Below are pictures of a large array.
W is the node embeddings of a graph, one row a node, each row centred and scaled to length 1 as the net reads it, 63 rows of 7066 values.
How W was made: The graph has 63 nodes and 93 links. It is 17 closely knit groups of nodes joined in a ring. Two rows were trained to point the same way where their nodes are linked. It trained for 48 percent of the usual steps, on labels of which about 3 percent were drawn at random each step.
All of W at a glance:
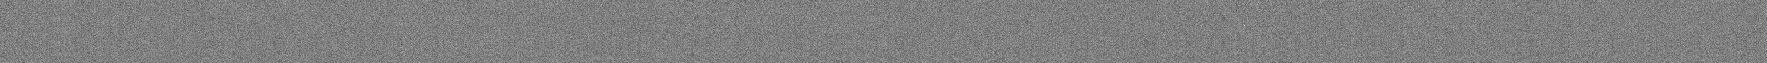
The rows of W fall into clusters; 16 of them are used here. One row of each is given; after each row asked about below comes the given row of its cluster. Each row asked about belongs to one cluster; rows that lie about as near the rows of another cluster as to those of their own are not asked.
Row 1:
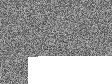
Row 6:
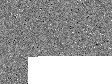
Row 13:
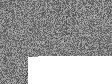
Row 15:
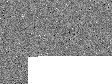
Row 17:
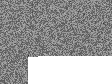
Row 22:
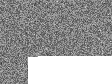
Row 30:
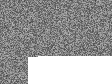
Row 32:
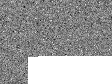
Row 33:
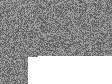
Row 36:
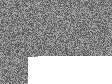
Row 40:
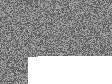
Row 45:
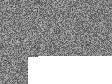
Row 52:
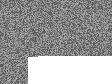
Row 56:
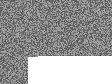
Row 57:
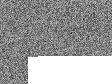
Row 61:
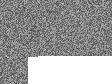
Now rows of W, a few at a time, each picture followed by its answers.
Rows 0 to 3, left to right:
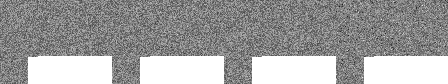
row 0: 33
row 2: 57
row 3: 32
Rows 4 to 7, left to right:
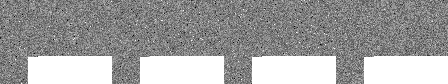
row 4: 15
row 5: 6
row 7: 40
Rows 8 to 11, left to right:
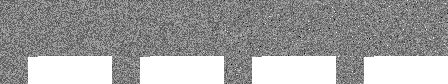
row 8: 56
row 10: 57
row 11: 36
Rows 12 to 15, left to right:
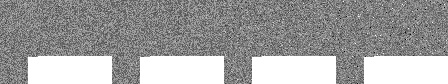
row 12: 33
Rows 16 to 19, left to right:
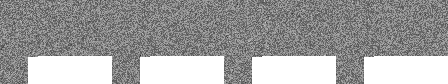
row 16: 56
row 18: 45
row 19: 17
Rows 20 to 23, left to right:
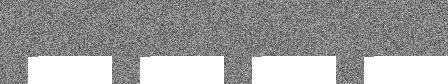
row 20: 52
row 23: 6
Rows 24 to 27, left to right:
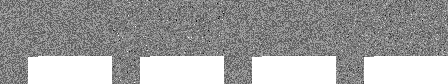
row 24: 52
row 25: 57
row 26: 56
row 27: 1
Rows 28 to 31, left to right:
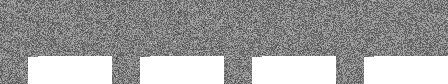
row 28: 32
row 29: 13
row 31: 52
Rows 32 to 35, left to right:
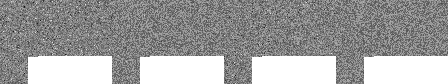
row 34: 15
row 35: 22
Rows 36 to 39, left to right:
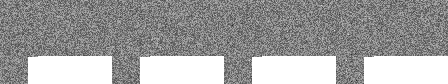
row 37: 15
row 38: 61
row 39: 30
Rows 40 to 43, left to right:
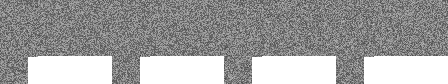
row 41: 17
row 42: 45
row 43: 17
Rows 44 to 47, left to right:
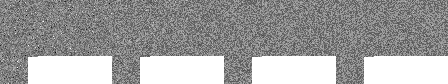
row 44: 36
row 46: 40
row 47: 52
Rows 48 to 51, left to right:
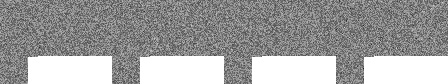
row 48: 36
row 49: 6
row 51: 61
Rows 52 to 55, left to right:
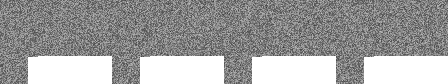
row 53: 13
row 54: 22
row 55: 40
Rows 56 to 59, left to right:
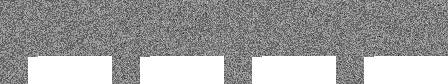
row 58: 30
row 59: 15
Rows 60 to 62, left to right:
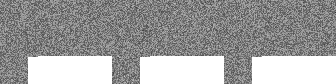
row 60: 22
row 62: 33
